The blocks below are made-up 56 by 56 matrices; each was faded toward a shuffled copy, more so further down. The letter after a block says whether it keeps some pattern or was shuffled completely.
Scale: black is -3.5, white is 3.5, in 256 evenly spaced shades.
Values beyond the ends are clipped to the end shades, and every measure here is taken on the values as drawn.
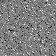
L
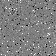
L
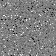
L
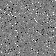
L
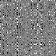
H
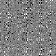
H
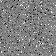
L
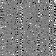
H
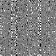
H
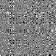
H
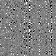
H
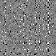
H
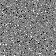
L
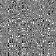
H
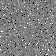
L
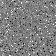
L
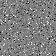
L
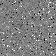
L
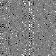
H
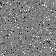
L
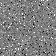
L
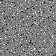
L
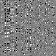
H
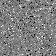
L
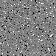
L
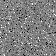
L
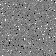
L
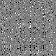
H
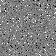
L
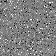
L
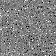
L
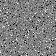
L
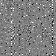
H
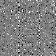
H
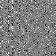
H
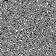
L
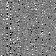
H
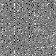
H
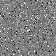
L
